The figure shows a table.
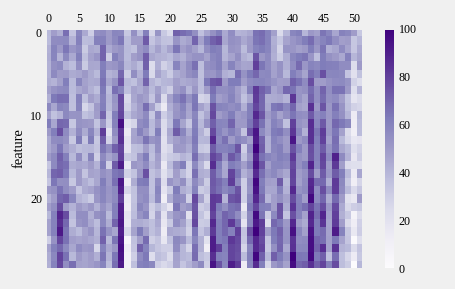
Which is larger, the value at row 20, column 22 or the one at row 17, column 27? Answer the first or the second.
the second
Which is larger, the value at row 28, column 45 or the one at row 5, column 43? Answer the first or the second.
the first
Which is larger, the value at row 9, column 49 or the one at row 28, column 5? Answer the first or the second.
the second
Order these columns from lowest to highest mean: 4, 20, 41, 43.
20, 4, 41, 43
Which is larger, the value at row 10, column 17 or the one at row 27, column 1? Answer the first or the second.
the second
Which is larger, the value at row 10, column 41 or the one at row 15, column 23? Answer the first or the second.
the first
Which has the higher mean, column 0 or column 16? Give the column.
16
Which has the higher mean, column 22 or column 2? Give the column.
2
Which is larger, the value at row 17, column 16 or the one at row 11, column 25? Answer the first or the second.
the first
